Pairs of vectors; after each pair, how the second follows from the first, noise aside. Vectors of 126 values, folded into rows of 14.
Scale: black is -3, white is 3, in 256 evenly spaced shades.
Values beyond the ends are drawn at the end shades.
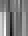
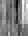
reversed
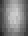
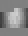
partly zeroed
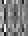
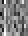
sign-scrambled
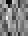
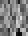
reversed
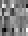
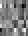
reversed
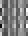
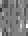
partly zeroed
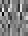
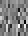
reversed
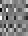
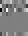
partly zeroed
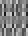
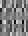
reversed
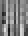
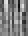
reversed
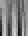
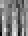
copied
